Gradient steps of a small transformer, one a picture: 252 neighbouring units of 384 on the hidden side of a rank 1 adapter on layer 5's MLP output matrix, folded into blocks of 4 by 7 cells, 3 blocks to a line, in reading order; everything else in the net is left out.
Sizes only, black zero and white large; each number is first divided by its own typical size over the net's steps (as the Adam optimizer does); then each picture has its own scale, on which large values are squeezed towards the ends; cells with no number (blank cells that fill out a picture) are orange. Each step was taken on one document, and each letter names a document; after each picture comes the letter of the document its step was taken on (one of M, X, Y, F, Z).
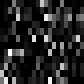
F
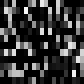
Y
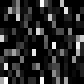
F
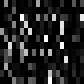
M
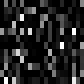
M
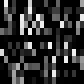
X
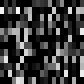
Y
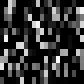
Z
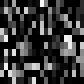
X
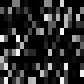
F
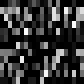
Z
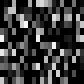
Z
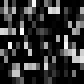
X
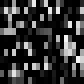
X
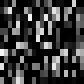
Z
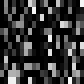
X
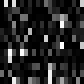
M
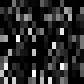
F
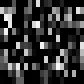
Z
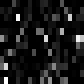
F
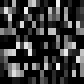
Y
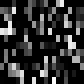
Y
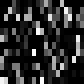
F
